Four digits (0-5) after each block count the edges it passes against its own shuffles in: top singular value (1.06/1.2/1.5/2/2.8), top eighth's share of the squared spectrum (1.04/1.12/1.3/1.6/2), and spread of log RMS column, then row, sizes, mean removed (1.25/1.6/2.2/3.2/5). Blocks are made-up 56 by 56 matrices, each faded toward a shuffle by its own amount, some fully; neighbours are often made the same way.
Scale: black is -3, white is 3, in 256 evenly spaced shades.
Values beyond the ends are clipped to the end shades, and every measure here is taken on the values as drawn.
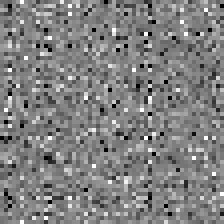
3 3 2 1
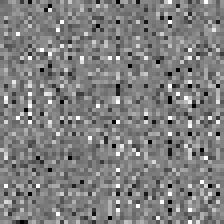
4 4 2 2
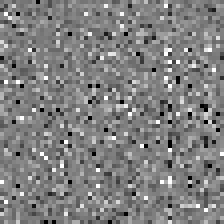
3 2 2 1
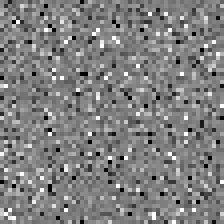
1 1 0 0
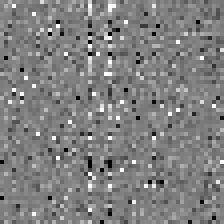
3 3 1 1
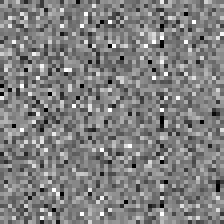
1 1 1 0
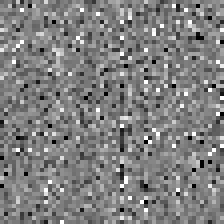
1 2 2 0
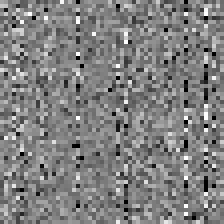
2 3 3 0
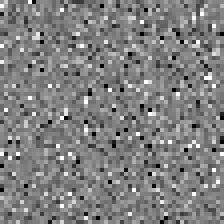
0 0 0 0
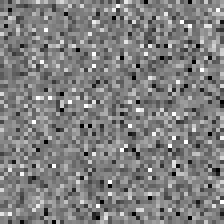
0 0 0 0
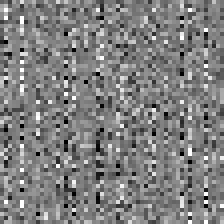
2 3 4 0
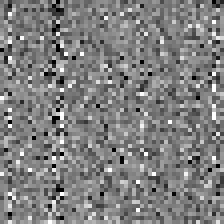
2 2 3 0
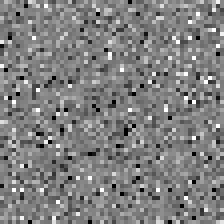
0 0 0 0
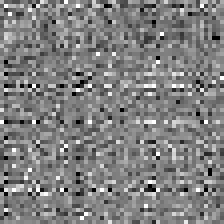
4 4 2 3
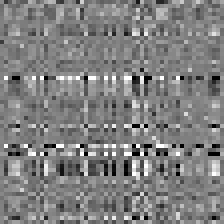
5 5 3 4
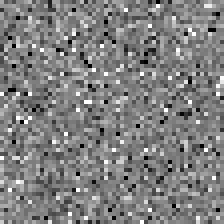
0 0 0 0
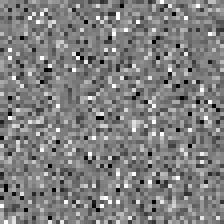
0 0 0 0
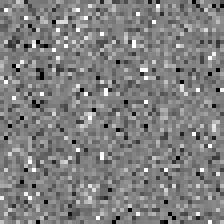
0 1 0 0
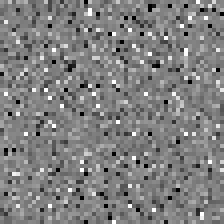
0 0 0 0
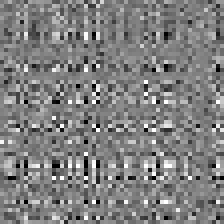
5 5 3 4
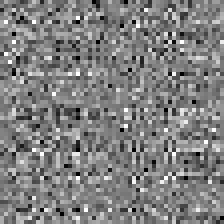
4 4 2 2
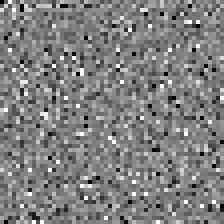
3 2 0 0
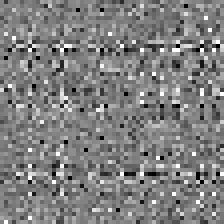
4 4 2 3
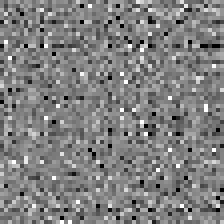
3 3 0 1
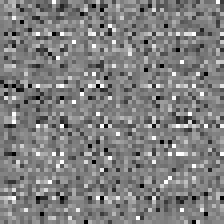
4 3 2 2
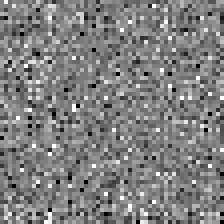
3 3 1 1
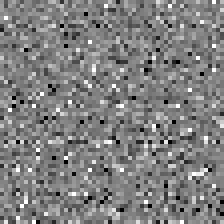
3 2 0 1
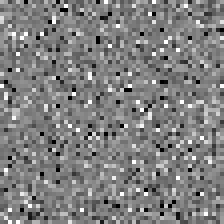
1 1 0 0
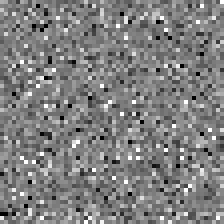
2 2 0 0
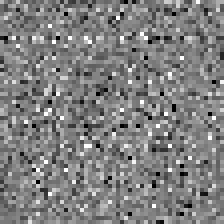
3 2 0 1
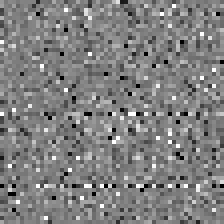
4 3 1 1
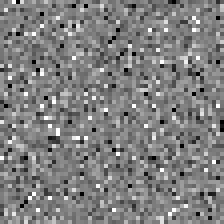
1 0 0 0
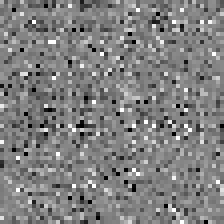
3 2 1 1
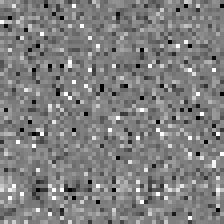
3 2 0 1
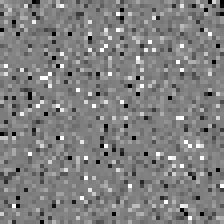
0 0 0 0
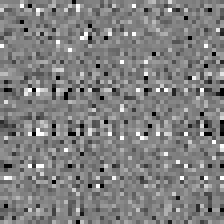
4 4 2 2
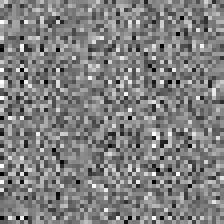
4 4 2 2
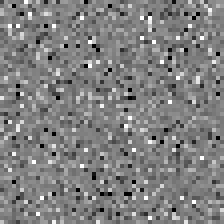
1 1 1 0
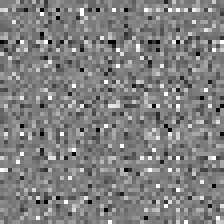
4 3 1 2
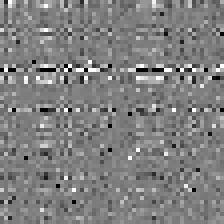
4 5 2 3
